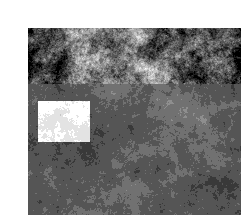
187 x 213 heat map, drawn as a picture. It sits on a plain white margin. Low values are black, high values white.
A horizontal seam about 30% of the way down splits the table, and the bottom part is calmer. In the middle left lies a patch that is higher than the rest. Overall the values sit about 40% of the way up the scale. The ninth with the highest average is the middle left.
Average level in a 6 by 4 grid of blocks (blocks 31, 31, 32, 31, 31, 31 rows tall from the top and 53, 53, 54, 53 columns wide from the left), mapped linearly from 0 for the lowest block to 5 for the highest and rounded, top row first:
1 3 1 0 | 0 3 3 0 | 5 2 2 1 | 5 1 1 1 | 1 1 1 1 | 1 1 1 0
